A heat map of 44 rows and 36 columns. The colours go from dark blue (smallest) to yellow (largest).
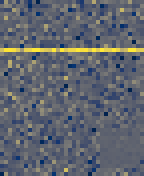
Histogram: skewed, a long tail of high values. Calmest part: bottom right. Odd patch: calmer, in the bottom right. Slope: none. Odd lines: row 13.
